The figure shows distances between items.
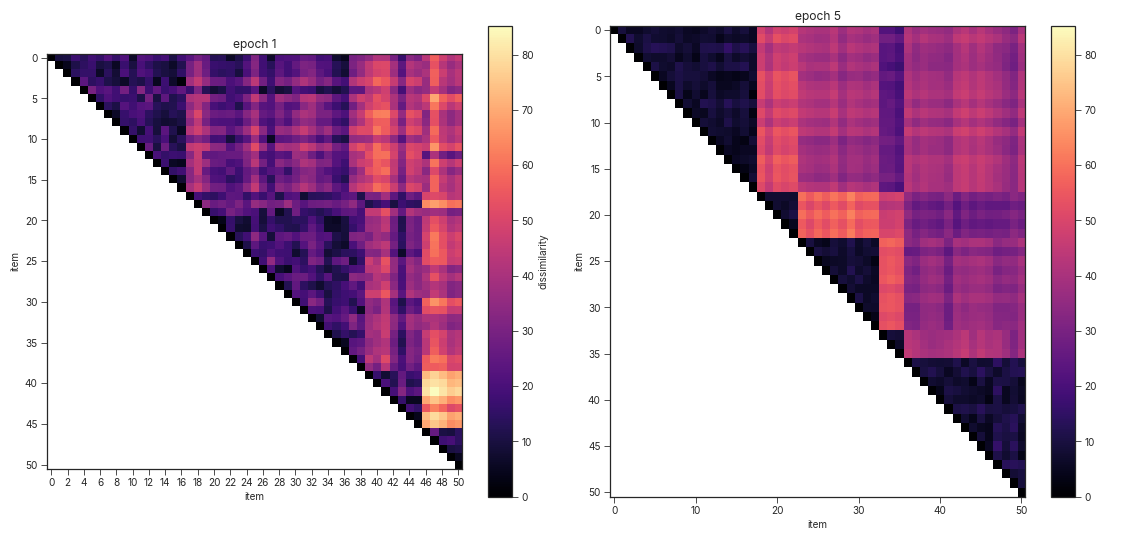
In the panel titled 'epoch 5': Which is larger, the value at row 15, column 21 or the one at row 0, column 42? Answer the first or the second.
the first
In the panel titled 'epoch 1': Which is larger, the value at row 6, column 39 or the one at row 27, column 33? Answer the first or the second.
the first
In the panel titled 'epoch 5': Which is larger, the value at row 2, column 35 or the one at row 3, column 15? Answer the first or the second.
the first
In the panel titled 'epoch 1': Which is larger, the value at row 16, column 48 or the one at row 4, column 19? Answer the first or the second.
the first
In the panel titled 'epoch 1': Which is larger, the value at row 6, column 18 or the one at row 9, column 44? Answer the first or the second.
the second
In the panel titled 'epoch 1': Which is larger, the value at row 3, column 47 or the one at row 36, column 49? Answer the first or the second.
the first
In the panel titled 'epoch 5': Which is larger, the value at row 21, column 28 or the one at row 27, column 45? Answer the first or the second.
the first
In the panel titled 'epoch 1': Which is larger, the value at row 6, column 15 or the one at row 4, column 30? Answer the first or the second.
the second
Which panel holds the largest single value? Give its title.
epoch 1
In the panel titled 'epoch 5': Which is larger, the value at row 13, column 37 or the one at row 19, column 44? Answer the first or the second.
the first
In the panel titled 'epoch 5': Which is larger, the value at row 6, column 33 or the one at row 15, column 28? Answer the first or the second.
the second
